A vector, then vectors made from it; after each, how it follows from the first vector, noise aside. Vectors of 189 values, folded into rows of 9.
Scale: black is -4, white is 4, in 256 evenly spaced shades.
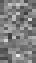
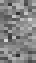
sign-scrambled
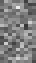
reversed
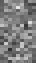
reversed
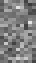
reversed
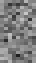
negated
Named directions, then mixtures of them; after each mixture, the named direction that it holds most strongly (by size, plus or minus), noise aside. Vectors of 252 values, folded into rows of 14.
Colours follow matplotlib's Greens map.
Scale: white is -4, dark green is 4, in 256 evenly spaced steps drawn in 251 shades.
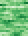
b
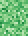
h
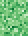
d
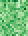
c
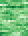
b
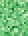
d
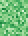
h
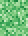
h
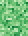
d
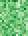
c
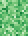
h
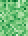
c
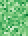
d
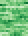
b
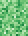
h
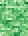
b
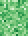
c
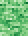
b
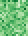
c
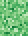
d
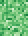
d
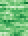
b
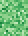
h
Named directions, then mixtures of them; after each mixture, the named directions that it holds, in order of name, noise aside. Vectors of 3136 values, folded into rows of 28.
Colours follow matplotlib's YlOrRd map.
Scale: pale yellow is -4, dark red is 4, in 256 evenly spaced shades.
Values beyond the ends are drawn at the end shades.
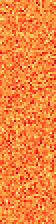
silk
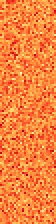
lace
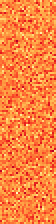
lace, silk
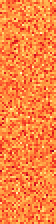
lace, silk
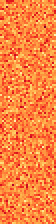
lace, silk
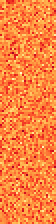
lace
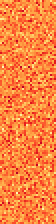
silk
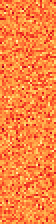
silk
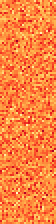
lace, silk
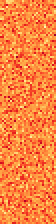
lace, silk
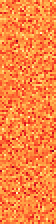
lace, silk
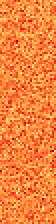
lace, silk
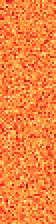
lace, silk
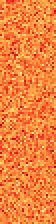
lace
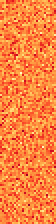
lace
